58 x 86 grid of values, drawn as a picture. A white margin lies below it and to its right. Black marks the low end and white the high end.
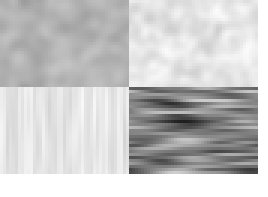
It is made of 2 by 2 panels. Panel 1,1: high, blotchy, faint in contrast. Panel 1,2: very high, blotchy, faint in contrast. Panel 2,1: very high, streaked downward, faint in contrast. Panel 2,2: middling, streaked across, strong in contrast.
